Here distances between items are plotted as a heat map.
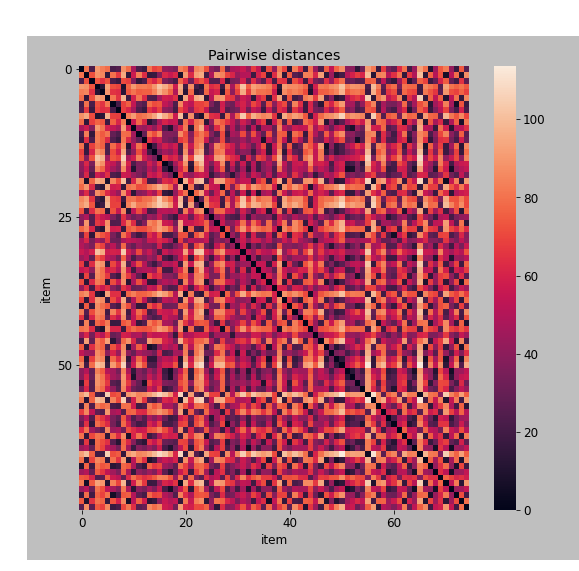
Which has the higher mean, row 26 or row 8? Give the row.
8
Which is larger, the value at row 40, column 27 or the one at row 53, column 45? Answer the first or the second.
the first
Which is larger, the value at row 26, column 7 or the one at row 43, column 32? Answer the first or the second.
the second
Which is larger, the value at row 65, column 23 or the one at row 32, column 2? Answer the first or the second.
the second
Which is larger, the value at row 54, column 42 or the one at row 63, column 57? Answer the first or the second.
the first
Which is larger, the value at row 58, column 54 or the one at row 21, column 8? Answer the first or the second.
the second
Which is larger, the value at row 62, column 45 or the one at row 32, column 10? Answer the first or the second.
the first
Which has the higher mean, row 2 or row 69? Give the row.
69
